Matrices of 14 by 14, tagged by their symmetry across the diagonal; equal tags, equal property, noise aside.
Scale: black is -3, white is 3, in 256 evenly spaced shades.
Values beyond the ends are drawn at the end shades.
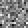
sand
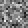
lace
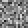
sand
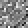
lace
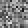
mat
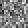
sand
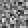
mat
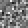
lace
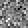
mat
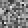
mat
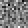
sand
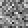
sand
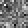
lace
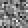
mat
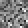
lace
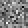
mat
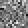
sand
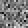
sand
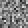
sand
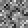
lace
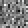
sand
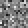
mat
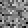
sand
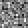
mat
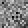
lace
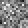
lace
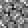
lace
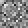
lace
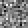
mat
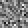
mat
